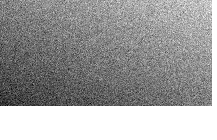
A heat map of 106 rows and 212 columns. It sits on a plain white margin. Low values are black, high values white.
On average the colour sits 50% of the way up the scale. The bottom left is the ninth with the lowest average. No regular stripes run through it. There is an overall slope up to the top right. The ninth with the highest average is the top right.
